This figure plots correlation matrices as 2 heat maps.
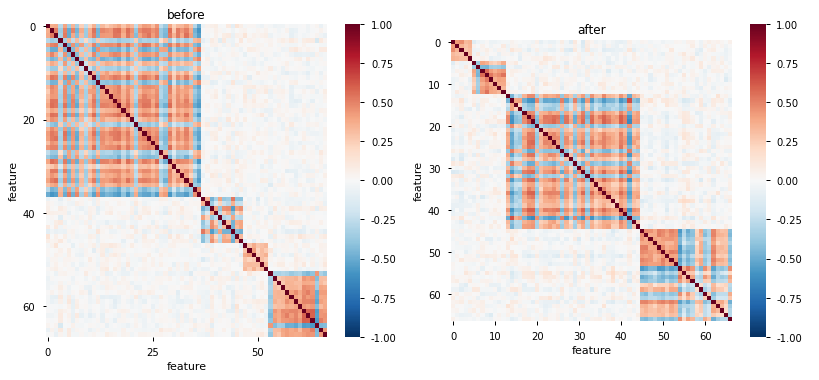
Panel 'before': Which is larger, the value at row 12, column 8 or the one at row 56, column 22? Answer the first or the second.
the second
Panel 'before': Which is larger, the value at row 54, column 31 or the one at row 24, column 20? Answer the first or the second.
the second
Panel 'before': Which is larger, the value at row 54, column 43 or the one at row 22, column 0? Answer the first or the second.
the second
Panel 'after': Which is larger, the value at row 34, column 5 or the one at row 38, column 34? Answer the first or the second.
the second
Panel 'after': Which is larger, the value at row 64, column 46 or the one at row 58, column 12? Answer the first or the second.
the first
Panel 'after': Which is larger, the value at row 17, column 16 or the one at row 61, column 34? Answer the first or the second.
the second
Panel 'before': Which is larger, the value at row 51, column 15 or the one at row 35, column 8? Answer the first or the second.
the first
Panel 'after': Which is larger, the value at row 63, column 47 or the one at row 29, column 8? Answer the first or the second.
the first
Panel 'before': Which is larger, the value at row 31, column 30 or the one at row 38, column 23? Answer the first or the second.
the first
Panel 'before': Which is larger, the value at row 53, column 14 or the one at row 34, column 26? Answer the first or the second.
the second
